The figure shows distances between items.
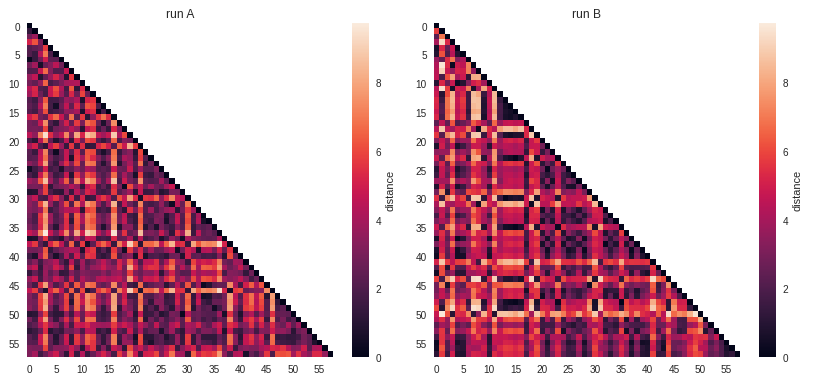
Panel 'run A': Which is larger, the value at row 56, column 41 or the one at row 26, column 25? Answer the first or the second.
the first
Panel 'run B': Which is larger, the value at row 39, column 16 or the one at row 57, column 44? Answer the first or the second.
the second
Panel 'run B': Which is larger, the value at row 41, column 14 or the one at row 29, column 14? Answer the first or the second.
the first
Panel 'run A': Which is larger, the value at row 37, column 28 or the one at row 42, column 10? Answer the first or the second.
the second
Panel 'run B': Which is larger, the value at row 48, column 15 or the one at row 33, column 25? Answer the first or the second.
the second
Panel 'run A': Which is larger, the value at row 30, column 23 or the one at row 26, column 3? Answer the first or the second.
the second
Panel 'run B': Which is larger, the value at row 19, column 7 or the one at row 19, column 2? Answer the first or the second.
the first
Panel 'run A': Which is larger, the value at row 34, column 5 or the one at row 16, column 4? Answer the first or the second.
the second
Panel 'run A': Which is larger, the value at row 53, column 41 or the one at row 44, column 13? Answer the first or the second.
the second
